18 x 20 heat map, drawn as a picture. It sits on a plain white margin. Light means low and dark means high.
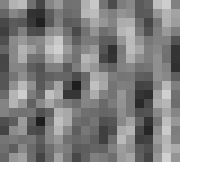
The bottom middle is the smoothest part. Rings spread out from the bottom left. There is no overall slope. Stripes running up and down repeat 5 times from left to right.
